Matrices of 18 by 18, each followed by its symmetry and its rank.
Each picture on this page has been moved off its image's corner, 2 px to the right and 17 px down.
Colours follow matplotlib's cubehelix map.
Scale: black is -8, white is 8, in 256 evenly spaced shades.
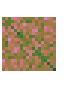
symmetric, full rank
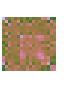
symmetric, rank three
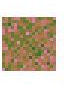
symmetric, full rank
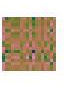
neither, rank three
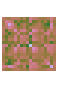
symmetric, rank three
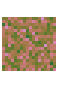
neither, full rank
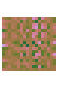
neither, rank three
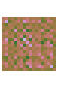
symmetric, rank three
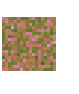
neither, full rank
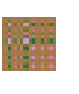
symmetric, rank one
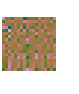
neither, rank three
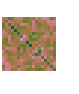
symmetric, full rank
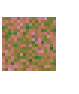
neither, full rank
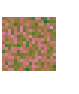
neither, full rank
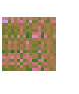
neither, rank three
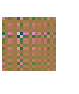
symmetric, rank one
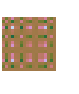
symmetric, rank one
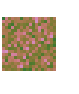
symmetric, full rank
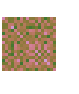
symmetric, rank three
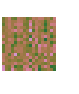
neither, rank three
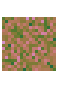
symmetric, full rank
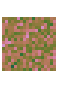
neither, full rank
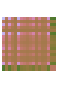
symmetric, rank one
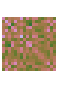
symmetric, rank three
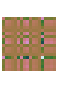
symmetric, rank one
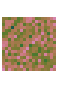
symmetric, full rank
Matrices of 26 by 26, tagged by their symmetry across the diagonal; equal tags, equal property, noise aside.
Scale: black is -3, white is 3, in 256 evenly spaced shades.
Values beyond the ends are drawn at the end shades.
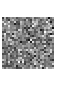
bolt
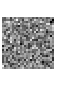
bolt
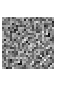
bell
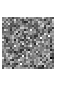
bell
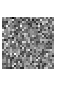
bolt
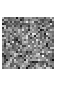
bolt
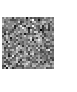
bolt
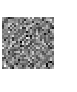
bell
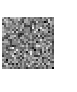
bell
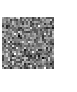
bolt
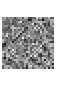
bell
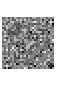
bell
